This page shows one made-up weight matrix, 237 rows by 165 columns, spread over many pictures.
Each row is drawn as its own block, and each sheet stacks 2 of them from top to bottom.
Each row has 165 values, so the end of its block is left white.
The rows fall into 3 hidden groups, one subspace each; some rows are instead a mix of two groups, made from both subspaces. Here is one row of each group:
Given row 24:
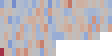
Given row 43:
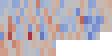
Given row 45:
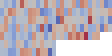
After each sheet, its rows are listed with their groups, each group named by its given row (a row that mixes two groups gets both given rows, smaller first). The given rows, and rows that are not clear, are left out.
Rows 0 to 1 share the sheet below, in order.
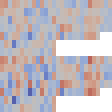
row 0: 43
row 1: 43
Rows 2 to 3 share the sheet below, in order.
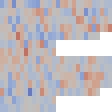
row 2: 24
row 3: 43
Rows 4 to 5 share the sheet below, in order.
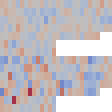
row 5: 43
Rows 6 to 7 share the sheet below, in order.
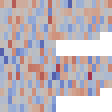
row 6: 24
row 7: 43 and 45
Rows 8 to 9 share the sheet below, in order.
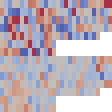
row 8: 45
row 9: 24 and 43
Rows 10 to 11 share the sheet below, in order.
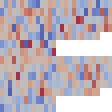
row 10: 24
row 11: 24 and 43
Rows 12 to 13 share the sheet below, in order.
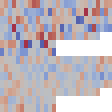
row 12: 24
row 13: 43
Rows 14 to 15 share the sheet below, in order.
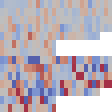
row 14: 24 and 43
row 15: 24
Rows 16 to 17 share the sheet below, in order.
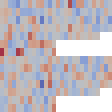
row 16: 24 and 43
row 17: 24 and 45
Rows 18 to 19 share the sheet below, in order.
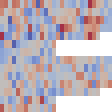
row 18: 43
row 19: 24
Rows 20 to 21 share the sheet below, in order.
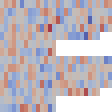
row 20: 45
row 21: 45
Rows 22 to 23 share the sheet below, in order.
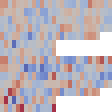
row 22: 43
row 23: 43
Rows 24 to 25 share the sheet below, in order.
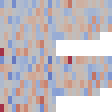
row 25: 24
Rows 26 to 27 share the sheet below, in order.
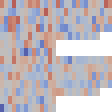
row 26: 24 and 45
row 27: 24
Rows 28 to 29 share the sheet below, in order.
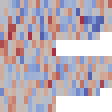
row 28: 43
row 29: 45
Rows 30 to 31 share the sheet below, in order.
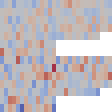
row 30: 24
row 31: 24 and 43
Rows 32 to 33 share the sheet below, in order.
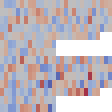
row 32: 45
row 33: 45
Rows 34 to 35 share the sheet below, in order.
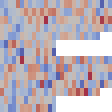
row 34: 43
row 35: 45
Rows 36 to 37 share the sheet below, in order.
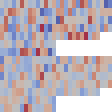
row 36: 45
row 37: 24
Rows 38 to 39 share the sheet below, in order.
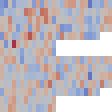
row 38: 43
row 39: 45
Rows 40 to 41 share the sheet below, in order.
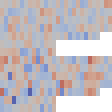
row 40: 45
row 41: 43
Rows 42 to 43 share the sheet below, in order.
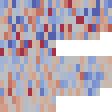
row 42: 24
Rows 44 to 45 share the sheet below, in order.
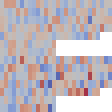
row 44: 45
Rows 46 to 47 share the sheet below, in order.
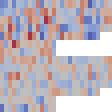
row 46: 43
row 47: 24 and 45
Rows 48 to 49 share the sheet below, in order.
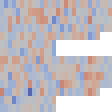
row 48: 43 and 45
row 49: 43
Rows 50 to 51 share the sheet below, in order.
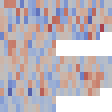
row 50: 45
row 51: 43
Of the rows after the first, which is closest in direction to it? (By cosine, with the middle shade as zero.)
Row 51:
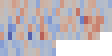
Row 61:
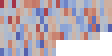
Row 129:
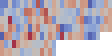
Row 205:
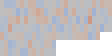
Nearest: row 205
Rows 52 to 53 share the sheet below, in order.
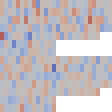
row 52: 43 and 45
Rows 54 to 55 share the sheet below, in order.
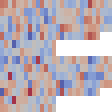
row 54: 43
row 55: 43
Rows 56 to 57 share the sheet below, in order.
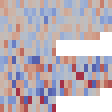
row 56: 43
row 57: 24
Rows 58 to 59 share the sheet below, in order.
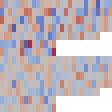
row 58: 24
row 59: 24
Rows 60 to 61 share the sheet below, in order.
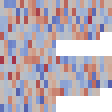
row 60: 45
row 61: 24
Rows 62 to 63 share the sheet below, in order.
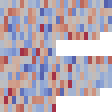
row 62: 45
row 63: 43
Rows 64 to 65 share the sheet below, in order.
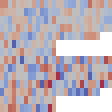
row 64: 43
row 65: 45
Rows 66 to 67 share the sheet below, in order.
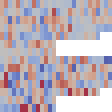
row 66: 43
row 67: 45
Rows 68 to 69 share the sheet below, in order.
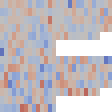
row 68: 24
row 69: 45
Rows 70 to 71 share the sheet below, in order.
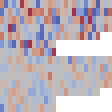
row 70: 24 and 45
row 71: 24
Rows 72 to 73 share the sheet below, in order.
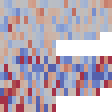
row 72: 45
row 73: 43
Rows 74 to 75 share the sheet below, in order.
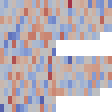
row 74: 24 and 43
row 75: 24
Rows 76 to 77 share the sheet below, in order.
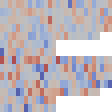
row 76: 24
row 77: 24
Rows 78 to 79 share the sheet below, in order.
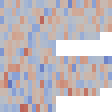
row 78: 24
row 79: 45
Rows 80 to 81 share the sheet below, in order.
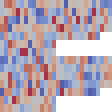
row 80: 45
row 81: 43
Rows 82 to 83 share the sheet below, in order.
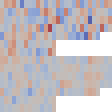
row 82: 45
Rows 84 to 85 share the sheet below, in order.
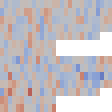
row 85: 43
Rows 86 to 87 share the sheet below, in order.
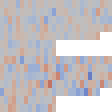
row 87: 45
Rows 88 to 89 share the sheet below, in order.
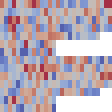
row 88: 24 and 45
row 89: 43
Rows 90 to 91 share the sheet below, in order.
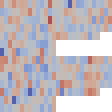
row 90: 24
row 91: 43
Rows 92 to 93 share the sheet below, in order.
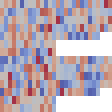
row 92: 45
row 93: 43
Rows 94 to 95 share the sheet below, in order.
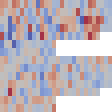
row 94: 43
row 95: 43
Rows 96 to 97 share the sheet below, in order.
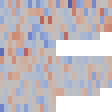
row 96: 24
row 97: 24
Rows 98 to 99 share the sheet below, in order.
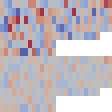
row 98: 45
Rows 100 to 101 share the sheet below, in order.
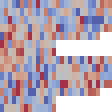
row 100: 43
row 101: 24 and 43
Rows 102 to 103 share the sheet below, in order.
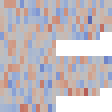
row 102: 45
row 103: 45
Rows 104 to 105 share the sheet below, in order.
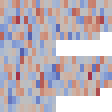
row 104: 43 and 45
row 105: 43 and 45
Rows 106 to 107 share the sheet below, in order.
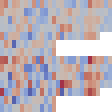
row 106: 43
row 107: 43
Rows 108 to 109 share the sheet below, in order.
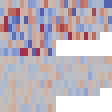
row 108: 45
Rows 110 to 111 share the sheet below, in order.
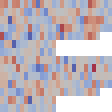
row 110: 43
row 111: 24 and 45
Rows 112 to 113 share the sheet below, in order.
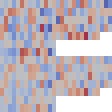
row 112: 45
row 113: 45
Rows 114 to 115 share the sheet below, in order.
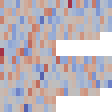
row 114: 24
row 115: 24
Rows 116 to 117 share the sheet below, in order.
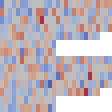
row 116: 24 and 45
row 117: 45
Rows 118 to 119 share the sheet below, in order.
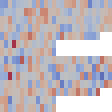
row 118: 43
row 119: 43 and 45
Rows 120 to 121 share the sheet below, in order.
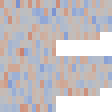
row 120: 24 and 43
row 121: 45
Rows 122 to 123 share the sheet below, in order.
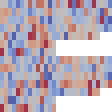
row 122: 24
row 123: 24 and 43
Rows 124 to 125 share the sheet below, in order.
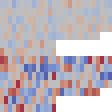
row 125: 43
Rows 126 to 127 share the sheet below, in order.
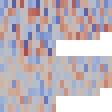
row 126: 24 and 45
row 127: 24
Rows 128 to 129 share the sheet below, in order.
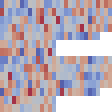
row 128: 24 and 45
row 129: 43
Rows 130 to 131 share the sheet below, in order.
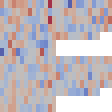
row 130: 24
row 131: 45
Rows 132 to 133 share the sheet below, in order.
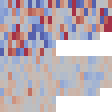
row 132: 24
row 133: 43
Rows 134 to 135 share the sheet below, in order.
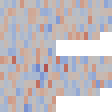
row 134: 45
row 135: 24 and 45
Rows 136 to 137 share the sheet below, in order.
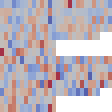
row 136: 24
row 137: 45
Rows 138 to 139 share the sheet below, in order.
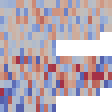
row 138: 24 and 45
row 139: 43
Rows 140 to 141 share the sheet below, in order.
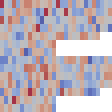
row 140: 24
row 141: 43
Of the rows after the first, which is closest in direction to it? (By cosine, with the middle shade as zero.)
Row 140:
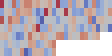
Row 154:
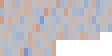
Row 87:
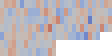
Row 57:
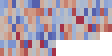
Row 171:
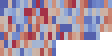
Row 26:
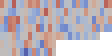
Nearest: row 154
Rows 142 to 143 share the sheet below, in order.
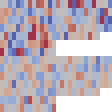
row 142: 24
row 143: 24
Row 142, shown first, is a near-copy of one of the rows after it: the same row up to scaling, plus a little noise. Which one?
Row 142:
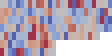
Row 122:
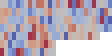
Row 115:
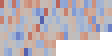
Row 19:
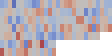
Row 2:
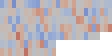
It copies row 122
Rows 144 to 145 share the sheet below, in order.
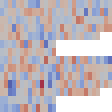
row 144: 24
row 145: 43 and 45
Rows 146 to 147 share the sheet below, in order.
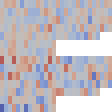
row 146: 45
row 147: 24
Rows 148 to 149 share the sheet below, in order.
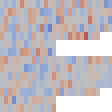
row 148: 45
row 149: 43
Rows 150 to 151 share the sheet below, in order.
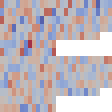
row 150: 24
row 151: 45
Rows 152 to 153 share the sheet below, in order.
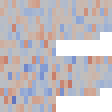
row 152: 24
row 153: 43
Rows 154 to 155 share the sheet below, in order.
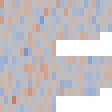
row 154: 24
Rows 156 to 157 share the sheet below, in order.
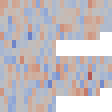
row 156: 43
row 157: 45
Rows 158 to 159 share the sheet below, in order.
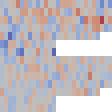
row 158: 43
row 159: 45
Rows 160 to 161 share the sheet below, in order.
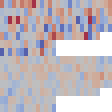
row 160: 24 and 45
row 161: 43
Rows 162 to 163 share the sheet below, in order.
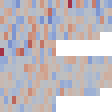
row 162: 24
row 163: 43
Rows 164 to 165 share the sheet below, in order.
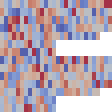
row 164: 45
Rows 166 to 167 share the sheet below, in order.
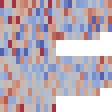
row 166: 24
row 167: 43
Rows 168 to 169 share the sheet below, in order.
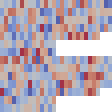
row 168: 45
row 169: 43
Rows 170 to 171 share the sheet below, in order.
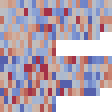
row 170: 24 and 45
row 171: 43
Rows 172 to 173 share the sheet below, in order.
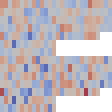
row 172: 43
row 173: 43 and 45
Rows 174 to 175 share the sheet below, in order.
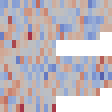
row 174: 43
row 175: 43
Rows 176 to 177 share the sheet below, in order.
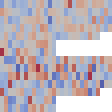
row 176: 24
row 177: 45
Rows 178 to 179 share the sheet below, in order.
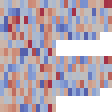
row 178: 45
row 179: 45
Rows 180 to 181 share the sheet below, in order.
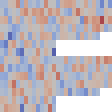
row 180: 43
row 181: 24 and 45
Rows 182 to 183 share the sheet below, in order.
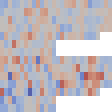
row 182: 43
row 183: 43
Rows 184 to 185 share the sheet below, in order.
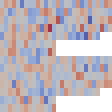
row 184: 45
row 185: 24
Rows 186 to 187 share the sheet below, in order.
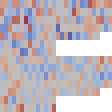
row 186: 43 and 45
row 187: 43
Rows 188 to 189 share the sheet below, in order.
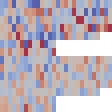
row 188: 24
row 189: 24
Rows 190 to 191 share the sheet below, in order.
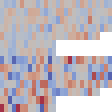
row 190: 45
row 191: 24
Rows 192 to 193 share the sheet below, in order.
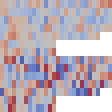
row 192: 43 and 45
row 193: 45
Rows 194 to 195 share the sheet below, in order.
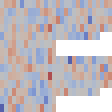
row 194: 45
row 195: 24
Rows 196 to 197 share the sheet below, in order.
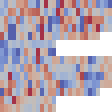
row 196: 43 and 45
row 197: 43
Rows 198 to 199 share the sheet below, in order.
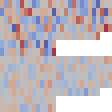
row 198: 24 and 43
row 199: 45
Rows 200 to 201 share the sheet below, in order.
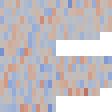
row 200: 24
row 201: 45
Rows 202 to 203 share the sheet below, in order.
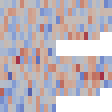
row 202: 45
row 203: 43
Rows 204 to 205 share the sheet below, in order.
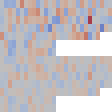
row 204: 45
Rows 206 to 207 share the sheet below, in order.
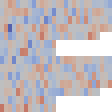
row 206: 43 and 45
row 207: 24
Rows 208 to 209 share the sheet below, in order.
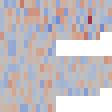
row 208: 45
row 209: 45
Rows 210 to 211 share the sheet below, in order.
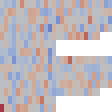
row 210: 45
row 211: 24
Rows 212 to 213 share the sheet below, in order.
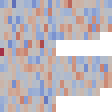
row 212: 24
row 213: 24
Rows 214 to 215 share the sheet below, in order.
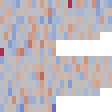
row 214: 24
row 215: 24 and 43
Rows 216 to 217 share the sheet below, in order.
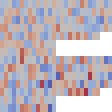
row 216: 43 and 45
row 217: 45
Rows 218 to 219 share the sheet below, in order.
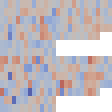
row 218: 43
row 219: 43
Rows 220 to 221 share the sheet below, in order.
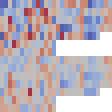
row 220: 43
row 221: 43 and 45
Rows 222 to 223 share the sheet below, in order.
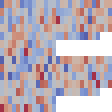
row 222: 24 and 45
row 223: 24
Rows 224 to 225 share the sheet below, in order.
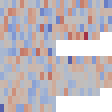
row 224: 45
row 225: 24
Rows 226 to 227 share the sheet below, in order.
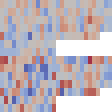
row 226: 43 and 45
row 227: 43
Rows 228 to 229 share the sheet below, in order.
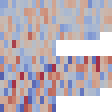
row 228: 43
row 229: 24
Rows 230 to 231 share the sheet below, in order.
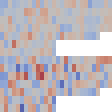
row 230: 43
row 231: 24 and 45
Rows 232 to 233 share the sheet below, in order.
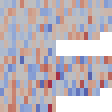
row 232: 45
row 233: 45
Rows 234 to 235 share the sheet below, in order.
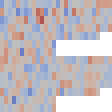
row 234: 24 and 45
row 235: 43
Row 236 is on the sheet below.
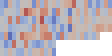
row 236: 43
